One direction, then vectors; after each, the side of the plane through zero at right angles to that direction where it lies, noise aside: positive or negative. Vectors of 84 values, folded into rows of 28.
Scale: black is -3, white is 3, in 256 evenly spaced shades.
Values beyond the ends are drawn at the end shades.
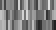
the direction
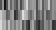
positive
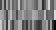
positive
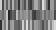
negative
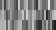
positive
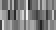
positive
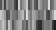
positive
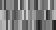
positive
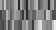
negative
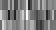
positive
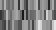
negative
